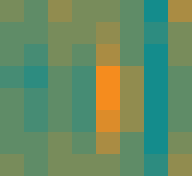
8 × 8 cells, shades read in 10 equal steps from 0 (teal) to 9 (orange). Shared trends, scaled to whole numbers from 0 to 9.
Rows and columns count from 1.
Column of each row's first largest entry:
8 5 5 5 5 5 5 8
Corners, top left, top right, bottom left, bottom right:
4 6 4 5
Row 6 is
3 2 3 2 8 5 0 3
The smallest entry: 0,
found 6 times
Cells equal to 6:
3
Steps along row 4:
down up down up down down up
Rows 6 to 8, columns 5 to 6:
8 5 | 6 3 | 4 3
